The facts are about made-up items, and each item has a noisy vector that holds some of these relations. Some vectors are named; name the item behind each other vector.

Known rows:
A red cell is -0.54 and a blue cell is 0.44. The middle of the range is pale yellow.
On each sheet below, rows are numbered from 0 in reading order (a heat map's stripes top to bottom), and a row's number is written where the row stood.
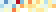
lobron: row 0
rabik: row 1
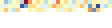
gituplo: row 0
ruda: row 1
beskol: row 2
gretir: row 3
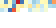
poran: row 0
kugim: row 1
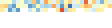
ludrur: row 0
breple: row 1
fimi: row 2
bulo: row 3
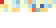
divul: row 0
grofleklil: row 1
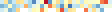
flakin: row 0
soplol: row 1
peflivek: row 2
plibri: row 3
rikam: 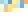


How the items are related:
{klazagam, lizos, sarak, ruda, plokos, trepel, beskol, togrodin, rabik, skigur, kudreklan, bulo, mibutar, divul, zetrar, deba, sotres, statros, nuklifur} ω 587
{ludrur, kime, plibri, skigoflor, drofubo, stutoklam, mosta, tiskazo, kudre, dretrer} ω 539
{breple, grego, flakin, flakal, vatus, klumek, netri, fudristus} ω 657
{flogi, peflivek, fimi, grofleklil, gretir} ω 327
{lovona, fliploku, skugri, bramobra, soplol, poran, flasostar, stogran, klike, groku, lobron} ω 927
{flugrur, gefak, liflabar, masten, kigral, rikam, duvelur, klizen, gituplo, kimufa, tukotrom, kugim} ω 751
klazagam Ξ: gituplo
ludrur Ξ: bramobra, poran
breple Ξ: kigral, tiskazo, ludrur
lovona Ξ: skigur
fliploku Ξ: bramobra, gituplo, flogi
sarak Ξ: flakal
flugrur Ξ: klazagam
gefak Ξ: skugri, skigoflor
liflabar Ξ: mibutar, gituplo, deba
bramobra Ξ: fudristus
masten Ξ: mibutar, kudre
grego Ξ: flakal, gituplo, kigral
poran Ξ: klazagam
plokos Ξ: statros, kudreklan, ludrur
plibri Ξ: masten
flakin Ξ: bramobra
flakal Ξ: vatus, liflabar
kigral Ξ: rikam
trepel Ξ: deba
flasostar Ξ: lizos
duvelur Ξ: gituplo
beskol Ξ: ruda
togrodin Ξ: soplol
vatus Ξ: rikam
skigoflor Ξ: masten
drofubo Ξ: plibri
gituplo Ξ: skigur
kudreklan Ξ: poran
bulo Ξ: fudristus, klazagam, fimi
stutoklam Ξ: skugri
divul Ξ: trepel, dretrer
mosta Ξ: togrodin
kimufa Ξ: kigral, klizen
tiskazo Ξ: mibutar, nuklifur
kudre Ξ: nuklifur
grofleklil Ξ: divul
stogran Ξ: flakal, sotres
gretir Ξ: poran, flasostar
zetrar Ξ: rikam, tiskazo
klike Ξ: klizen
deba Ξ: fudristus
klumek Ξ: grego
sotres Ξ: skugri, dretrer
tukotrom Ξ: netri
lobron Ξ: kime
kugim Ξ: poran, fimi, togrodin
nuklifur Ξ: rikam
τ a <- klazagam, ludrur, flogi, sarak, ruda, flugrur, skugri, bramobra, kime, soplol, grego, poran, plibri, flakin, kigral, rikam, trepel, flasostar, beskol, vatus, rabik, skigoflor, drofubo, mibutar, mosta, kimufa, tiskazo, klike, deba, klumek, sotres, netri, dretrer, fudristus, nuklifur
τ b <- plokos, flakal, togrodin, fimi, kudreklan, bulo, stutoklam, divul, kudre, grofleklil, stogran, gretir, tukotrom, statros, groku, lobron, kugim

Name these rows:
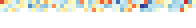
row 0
sarak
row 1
netri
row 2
kimufa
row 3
masten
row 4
bramobra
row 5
flakal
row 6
stogran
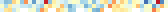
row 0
klizen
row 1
fliploku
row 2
dretrer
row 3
fudristus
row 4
skigur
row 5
skugri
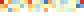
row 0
klazagam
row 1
deba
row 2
duvelur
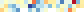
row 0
mosta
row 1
grego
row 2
lovona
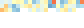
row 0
kime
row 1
flugrur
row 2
tukotrom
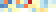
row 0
vatus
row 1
sotres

